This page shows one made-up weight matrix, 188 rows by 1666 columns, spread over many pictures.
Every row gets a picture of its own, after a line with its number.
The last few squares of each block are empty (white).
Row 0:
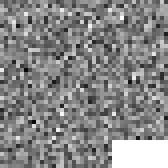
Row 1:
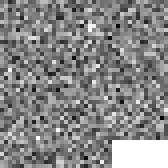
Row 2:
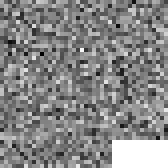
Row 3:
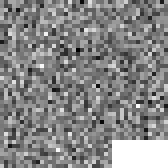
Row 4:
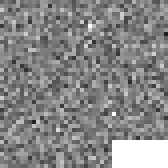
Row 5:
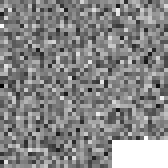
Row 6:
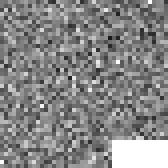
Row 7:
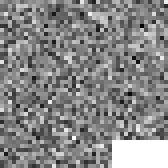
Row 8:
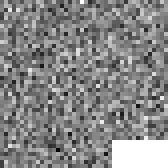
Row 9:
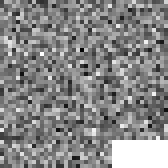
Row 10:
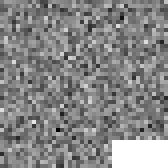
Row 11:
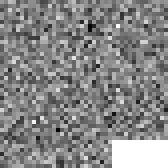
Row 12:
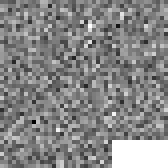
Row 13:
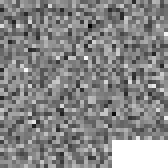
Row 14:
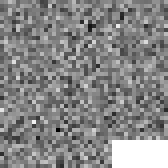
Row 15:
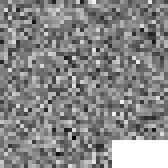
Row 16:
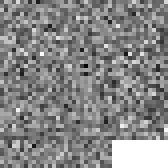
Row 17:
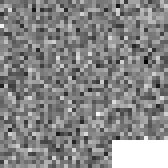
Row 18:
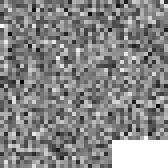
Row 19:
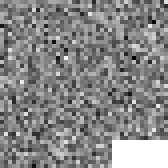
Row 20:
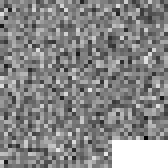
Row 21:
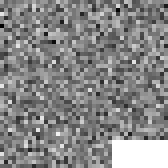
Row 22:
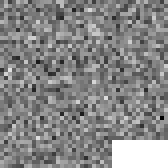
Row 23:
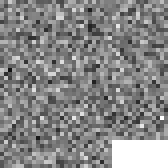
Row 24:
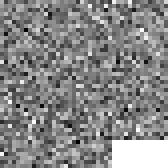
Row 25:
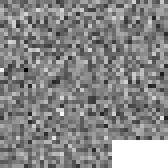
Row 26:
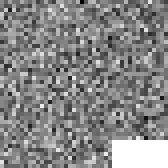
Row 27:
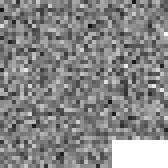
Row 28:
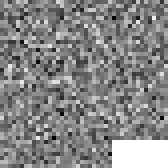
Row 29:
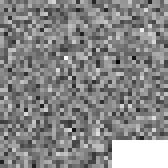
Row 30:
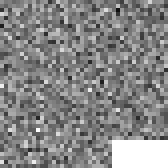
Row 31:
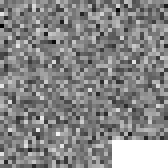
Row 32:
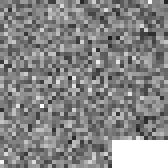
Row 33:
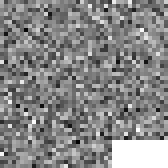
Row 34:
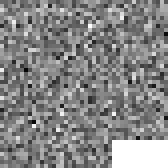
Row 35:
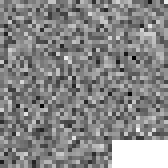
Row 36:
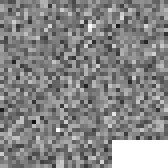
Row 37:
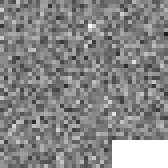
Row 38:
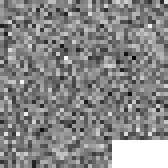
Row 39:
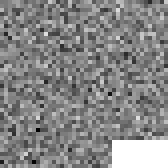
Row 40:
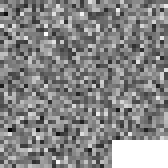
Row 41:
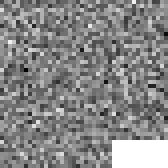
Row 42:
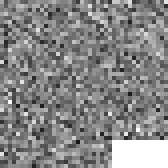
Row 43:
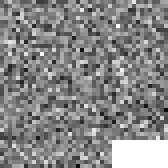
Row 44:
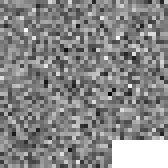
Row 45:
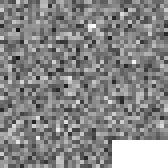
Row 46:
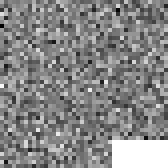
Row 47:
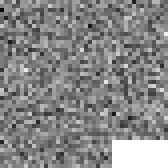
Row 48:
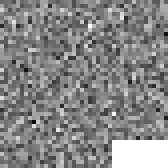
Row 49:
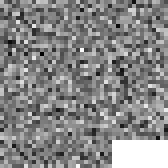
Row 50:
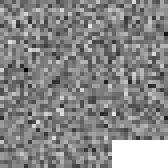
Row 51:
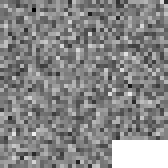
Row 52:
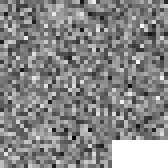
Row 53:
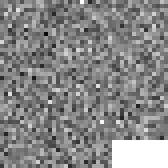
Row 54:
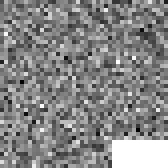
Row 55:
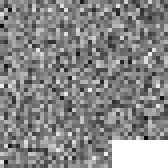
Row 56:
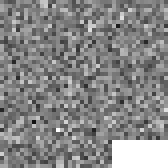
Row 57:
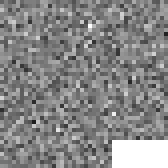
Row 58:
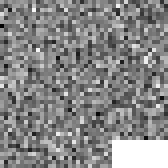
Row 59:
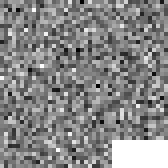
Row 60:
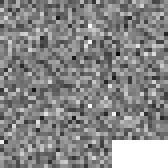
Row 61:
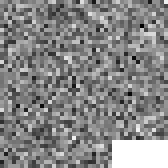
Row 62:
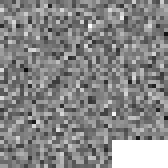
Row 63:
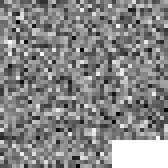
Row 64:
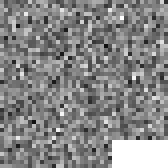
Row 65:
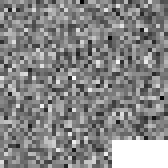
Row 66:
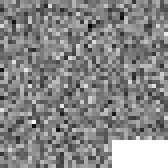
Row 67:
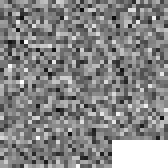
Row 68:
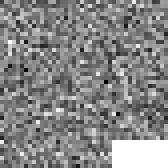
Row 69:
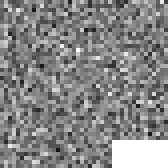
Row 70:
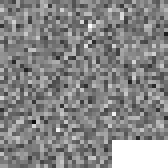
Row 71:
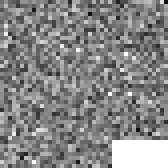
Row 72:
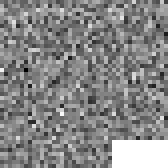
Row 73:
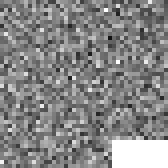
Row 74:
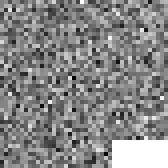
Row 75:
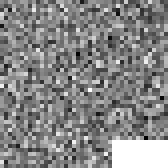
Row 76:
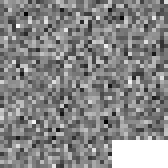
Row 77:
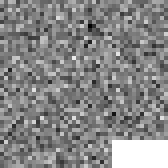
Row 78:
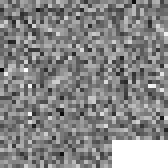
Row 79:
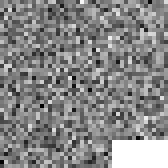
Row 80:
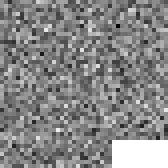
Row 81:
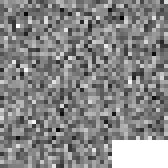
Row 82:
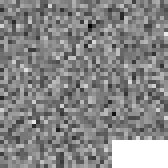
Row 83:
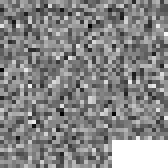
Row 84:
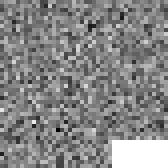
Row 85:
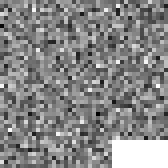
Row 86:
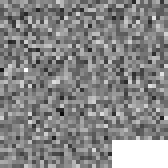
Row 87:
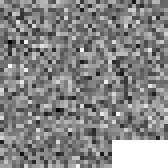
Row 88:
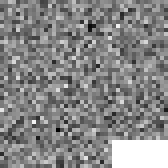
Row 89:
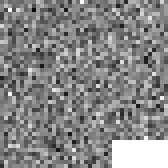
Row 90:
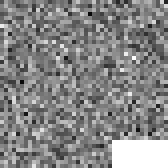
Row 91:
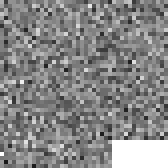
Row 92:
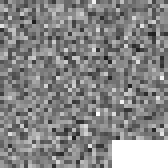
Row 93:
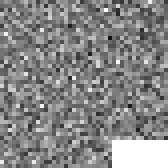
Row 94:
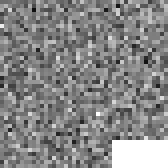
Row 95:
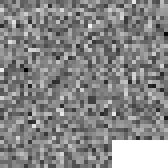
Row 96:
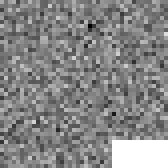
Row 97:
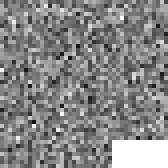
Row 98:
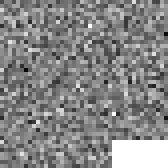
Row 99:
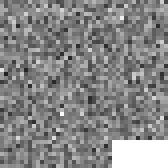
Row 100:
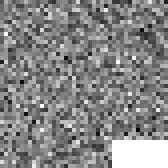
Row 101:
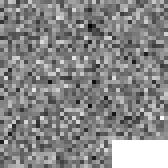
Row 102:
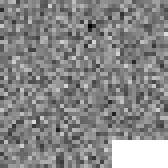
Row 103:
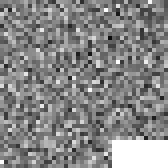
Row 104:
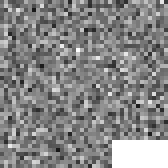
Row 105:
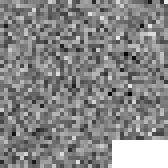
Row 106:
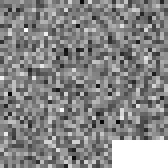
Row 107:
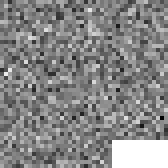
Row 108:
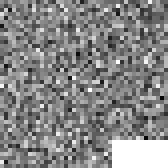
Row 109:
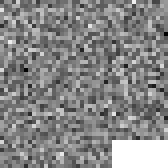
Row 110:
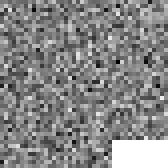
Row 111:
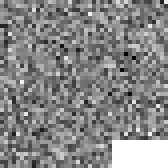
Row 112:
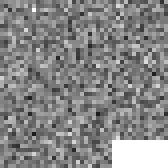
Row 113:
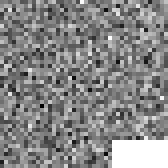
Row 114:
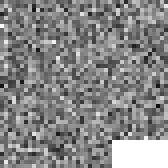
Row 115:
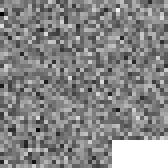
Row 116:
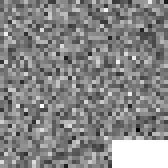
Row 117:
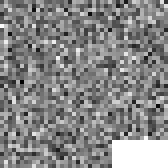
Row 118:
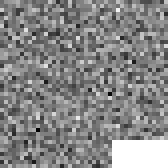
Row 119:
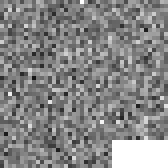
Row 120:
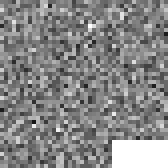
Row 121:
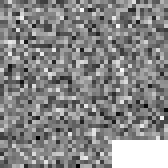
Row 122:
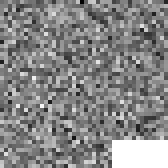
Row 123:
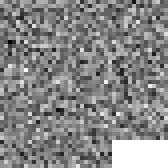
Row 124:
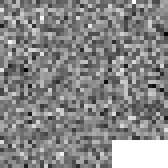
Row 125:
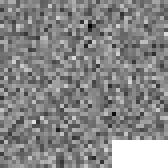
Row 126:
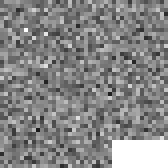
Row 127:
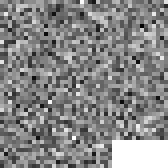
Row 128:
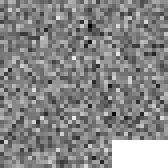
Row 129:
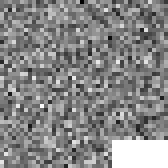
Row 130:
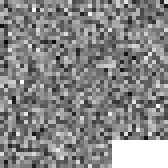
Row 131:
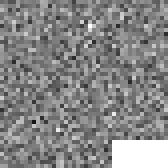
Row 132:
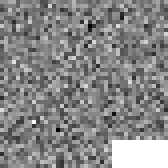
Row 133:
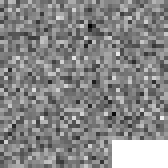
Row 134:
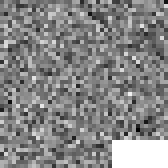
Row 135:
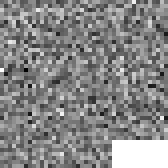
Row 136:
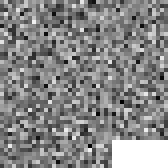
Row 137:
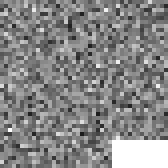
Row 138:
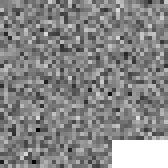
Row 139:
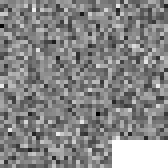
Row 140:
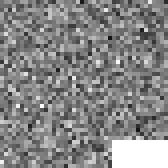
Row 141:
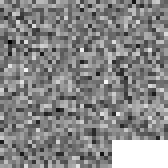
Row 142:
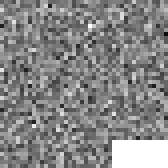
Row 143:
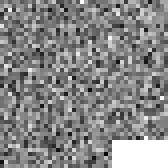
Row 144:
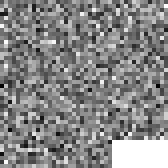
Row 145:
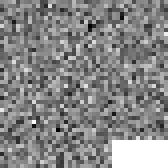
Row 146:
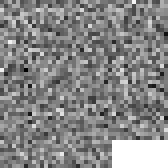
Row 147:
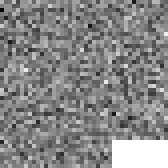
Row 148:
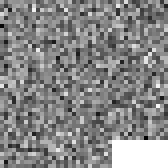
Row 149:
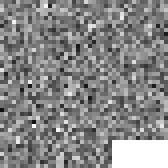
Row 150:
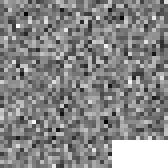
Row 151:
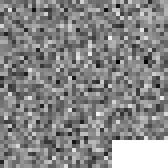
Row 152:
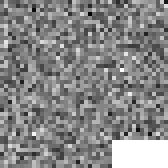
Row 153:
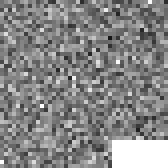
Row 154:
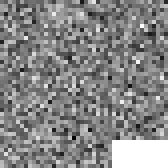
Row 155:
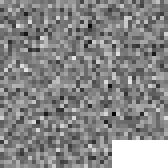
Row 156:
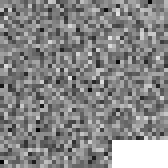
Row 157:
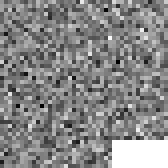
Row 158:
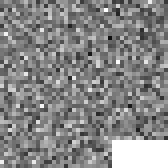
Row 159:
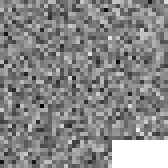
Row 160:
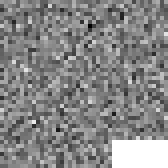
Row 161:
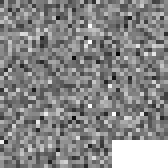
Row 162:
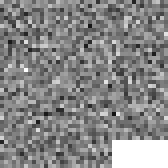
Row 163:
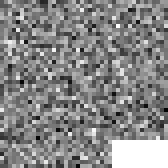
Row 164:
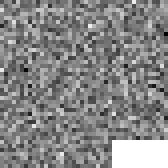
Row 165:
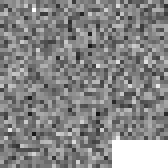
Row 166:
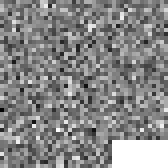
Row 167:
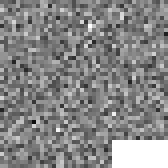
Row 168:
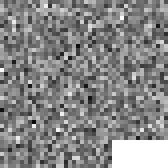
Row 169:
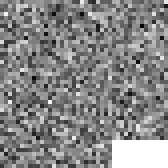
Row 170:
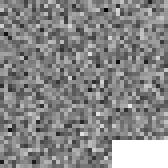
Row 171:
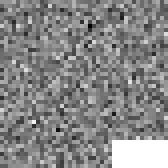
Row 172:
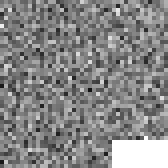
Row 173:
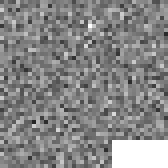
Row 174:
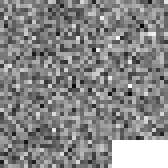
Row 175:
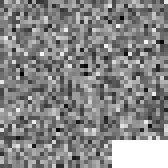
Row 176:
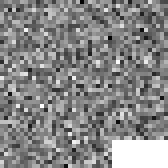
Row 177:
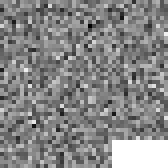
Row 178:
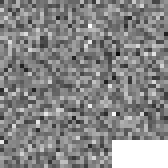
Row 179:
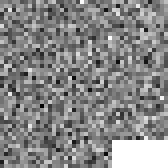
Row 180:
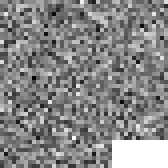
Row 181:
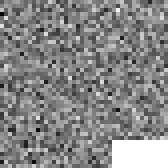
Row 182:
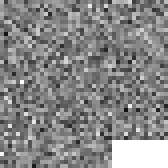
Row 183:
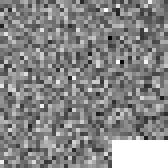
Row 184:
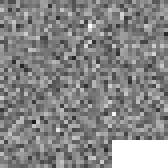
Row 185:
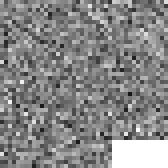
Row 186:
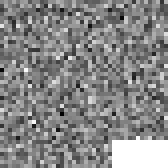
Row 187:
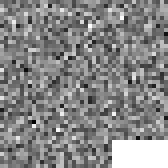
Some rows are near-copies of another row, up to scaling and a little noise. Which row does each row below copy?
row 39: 138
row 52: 154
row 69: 104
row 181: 115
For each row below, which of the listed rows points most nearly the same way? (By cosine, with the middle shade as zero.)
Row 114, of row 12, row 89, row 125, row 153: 89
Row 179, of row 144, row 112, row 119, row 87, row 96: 119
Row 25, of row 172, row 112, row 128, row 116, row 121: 121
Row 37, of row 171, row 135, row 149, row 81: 149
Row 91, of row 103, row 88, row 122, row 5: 103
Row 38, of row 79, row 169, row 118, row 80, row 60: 169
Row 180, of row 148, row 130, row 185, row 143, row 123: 185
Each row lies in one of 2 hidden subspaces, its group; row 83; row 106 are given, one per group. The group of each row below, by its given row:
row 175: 83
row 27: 83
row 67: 83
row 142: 83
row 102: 83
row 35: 106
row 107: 83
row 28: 83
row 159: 106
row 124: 83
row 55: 106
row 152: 106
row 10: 83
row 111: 106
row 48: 83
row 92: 106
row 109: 83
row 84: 83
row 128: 83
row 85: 106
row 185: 106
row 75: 106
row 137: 106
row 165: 106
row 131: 83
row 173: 83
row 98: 83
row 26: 106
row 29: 106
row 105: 106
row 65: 106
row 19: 106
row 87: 83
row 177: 83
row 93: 106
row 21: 106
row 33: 106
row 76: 83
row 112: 106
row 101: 83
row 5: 106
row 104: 106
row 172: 106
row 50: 83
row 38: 106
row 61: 106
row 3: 106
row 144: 106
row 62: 83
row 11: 83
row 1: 83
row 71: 106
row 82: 83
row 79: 106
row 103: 106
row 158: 106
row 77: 83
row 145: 83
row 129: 106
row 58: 106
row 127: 106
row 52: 106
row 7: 106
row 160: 83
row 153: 106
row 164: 83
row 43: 83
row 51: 106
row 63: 83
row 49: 83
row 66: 83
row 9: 83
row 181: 106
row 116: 106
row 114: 106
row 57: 83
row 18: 106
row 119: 106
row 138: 106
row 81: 83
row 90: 106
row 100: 106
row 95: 83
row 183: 106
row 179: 106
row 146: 83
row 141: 83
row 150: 83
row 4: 83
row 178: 83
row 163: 83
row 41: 83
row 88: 83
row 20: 106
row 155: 83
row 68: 83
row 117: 106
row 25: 83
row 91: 106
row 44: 106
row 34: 83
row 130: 106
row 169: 106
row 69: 106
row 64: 83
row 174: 106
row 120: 83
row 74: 106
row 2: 83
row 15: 106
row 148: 106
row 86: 83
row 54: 106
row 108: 106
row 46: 106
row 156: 106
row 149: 83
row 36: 83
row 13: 83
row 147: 83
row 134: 106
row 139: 106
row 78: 83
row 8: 106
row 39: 106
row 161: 83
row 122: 106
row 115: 106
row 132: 83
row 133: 83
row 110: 106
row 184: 83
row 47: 83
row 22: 83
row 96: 83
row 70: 83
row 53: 106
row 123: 83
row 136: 106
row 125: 83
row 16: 83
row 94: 106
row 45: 83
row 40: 106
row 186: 83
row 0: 83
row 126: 106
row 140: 106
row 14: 83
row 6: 106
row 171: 83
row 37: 83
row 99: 83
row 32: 106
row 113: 106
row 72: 83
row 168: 83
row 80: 83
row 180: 106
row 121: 83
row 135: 83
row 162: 83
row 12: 83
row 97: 83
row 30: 106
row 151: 106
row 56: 83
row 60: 83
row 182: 106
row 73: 106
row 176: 106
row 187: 83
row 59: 106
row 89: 106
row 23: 83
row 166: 83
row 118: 106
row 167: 83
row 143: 106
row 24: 106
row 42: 106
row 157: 106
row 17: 106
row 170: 106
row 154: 106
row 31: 106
